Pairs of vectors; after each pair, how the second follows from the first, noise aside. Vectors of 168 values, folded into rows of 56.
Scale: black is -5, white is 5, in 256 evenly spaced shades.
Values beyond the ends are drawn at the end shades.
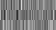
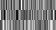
scaled up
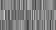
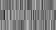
negated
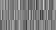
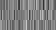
negated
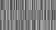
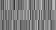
shuffled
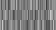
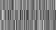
shuffled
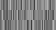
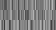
shuffled
